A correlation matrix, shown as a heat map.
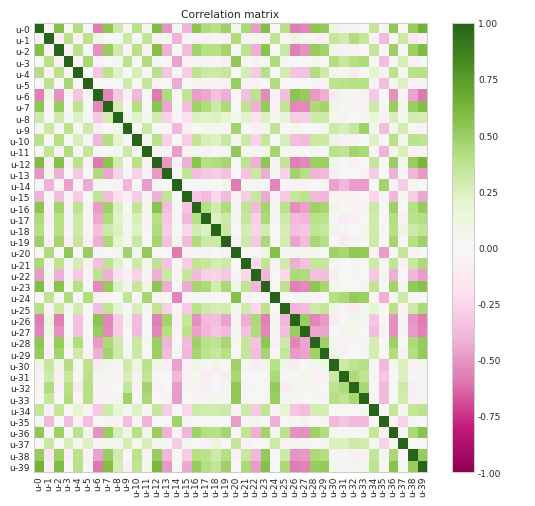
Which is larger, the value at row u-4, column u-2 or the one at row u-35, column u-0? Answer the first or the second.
the first
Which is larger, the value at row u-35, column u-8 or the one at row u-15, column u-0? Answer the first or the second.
the first
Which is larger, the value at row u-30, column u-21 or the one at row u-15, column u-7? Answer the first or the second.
the first
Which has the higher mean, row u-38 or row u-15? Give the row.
u-38
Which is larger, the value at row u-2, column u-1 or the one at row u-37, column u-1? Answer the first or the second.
the second
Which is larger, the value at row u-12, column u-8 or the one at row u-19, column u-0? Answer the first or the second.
the second
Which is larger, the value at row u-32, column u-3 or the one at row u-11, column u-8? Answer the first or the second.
the first
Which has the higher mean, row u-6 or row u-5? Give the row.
u-5
